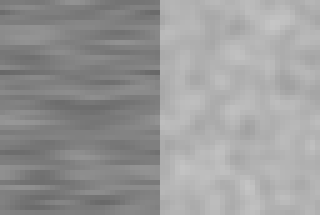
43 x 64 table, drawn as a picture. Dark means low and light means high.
The table splits into one row of 2 panels. Panel 1,1: middling, streaked across, faint in contrast. Panel 1,2: high, blotchy, faint in contrast.
